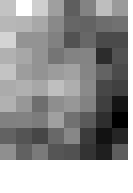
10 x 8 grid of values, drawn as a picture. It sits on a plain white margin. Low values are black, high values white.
The ninth with the lowest average is the bottom right. On average the colour sits 50% of the way up the scale. The halves do not mirror each other. Values rise toward the top left. The ninth with the highest average is the top left.
